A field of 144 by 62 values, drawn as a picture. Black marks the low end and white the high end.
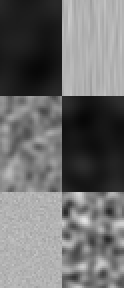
The table splits into 3 rows of 2 panels. Panel 1,1: very low, smooth, faint in contrast. Panel 1,2: high, streaked downward, faint in contrast. Panel 2,1: middling, blotchy. Panel 2,2: very low, smooth, faint in contrast. Panel 3,1: high, fine-grained, faint in contrast. Panel 3,2: middling, blotchy, strong in contrast.
